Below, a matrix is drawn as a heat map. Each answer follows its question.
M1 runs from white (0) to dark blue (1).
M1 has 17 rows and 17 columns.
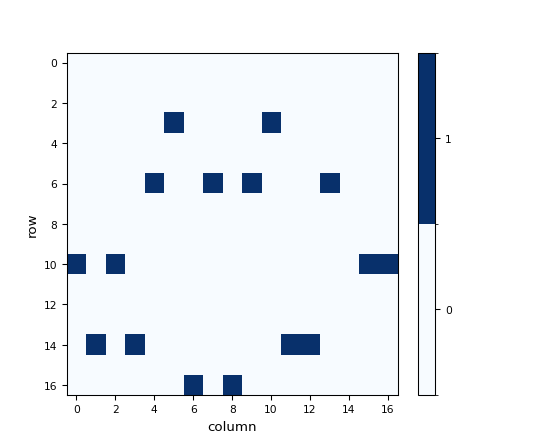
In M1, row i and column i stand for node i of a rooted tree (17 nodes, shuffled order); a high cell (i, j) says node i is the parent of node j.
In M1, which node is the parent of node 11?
14
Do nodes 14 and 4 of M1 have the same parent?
no
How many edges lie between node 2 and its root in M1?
3
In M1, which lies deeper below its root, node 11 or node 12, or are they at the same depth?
the same depth
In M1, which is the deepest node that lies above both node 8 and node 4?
16
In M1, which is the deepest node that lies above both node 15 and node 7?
10
